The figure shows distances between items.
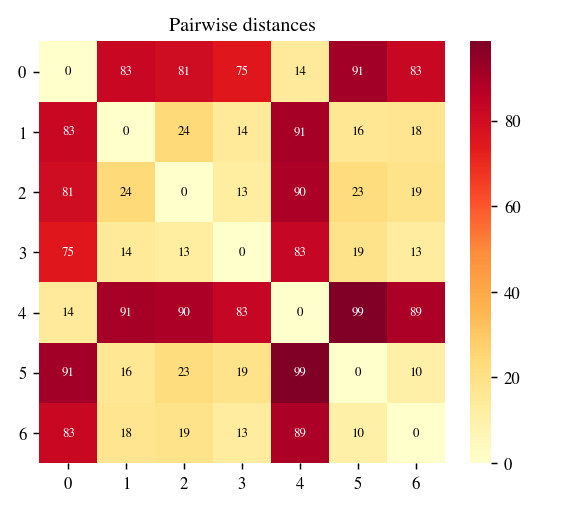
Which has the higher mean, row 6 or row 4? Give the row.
4
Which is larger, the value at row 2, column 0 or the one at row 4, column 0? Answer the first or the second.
the first
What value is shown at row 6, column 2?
19
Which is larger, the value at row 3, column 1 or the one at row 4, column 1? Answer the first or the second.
the second
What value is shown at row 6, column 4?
89
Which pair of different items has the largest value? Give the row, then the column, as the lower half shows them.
5, 4
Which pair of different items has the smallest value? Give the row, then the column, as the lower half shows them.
6, 5
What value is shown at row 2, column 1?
24
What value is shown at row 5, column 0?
91
